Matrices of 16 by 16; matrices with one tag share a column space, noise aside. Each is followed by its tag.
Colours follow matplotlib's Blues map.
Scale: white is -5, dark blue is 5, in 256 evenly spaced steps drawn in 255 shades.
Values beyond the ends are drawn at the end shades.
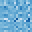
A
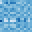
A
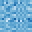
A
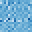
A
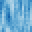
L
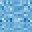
A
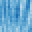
L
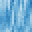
L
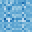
A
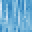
L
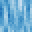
L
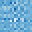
A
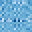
A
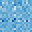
A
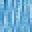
L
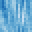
L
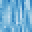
L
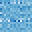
A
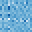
A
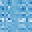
A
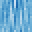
L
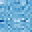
A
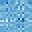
A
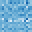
A
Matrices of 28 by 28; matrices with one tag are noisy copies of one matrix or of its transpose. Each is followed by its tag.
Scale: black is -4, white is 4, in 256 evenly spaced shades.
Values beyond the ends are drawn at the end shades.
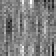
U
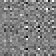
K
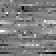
U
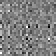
K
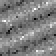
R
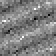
R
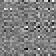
K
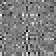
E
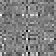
E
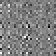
K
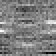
U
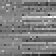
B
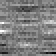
U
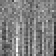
B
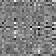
E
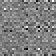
K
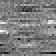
U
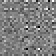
K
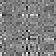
E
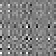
K
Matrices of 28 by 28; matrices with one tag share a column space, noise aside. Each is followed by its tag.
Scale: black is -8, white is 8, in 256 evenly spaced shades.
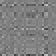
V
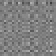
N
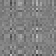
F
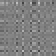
N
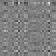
N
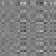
N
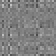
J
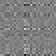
V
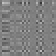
N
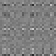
V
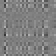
J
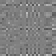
V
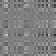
J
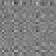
N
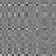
V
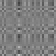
F
